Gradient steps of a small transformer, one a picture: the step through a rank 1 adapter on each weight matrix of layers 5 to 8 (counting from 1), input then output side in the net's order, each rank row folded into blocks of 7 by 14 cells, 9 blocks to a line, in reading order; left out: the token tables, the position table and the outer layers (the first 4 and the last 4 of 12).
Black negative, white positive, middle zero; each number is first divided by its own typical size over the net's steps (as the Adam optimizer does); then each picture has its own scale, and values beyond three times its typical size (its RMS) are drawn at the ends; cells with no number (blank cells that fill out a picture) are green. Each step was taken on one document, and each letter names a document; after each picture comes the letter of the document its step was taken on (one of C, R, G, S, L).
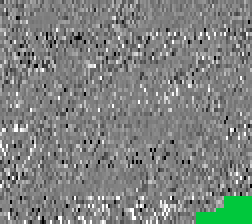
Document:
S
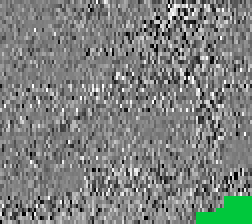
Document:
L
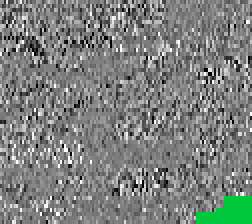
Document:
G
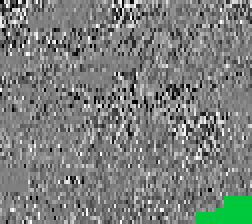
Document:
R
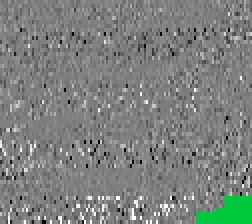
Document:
S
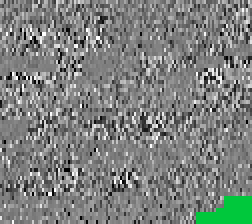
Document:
G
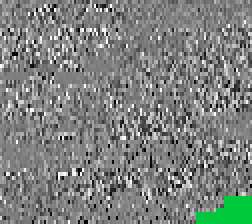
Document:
G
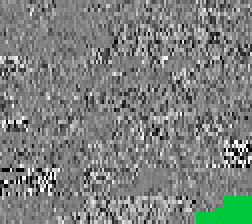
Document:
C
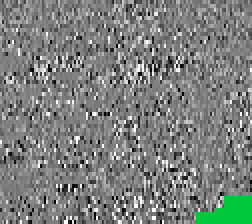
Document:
R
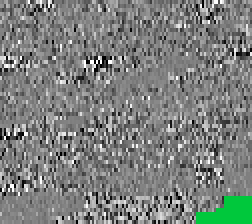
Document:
C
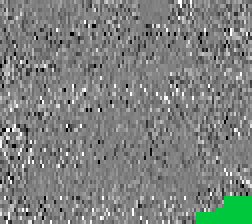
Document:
S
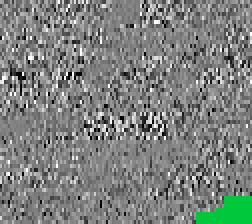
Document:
G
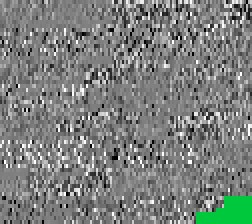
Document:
R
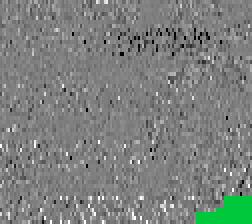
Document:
S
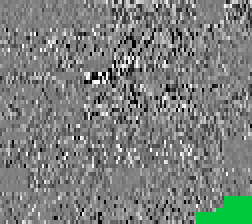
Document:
R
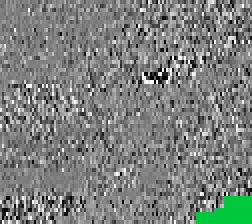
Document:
L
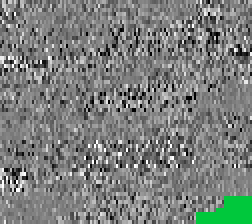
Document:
C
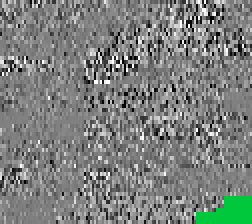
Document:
C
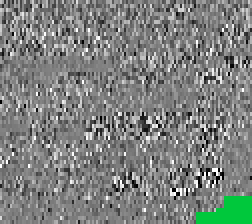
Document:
G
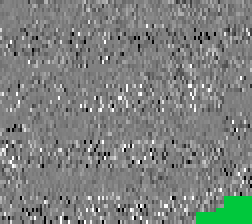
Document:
S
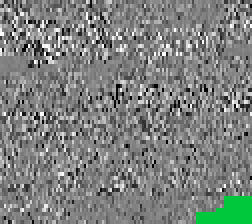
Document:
G
